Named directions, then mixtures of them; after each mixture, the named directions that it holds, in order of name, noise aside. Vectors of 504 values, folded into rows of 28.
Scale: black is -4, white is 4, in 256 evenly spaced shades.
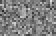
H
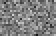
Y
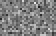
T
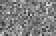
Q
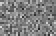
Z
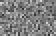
Z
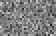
Y, Z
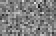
T, Z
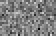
T, Z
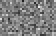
T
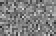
Z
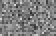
T, Y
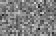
T, Z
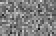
T, Z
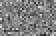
T, Z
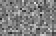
T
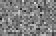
T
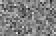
H, Z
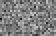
T, Y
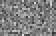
H, T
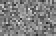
H, Y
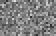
Q, Y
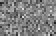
Z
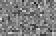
T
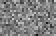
Y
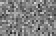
T, Z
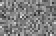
H, Z
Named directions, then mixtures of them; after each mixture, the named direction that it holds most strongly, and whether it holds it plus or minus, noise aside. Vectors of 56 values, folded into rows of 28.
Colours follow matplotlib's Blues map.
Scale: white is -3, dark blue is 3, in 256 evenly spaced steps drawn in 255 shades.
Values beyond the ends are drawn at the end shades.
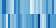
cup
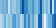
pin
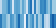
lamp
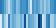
lamp, minus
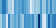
cup, plus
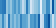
cup, plus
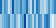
lamp, minus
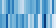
pin, minus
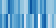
cup, minus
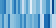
cup, plus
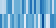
lamp, plus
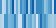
cup, minus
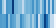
pin, minus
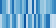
lamp, minus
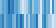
pin, minus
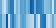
cup, minus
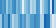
pin, minus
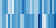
pin, plus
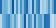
lamp, minus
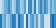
lamp, plus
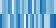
lamp, plus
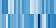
cup, plus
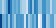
pin, minus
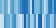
pin, plus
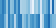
cup, plus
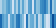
lamp, plus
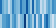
lamp, minus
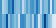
pin, minus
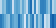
lamp, plus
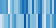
pin, plus
